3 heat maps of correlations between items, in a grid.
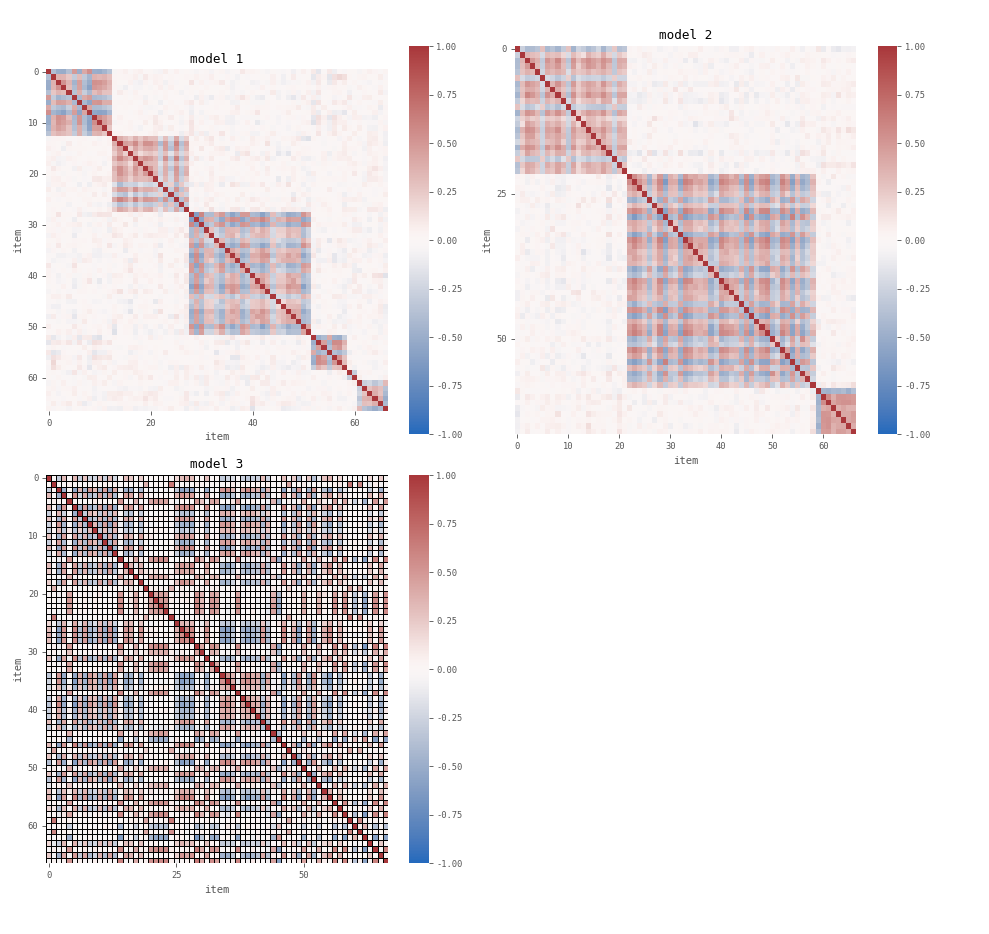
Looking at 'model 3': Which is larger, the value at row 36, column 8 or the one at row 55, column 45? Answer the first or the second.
the first
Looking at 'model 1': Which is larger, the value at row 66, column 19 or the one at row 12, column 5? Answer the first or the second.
the first
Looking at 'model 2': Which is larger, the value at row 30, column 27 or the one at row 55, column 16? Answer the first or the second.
the first
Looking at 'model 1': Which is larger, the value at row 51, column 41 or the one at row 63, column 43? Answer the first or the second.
the second
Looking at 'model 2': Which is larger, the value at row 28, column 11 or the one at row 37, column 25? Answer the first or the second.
the second
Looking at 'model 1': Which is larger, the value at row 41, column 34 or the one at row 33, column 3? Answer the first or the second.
the second
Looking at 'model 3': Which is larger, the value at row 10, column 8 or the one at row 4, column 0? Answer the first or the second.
the second
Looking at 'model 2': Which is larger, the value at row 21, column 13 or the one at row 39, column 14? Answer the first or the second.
the first
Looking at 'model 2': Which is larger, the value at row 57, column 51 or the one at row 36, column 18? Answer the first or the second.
the first
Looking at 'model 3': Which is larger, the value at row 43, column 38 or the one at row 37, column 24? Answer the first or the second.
the first
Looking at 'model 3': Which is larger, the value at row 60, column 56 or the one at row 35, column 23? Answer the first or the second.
the second
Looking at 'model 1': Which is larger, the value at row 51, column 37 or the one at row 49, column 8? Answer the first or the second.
the second
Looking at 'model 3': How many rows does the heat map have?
67
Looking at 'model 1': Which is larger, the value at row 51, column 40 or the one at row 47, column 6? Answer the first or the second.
the second
